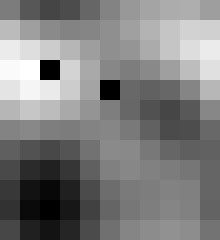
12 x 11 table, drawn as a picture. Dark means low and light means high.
Lone odd cells: 2, each lower than its neighbours. Mirror symmetry: none. Calmest part: bottom right. Average level on the scale: 50%.
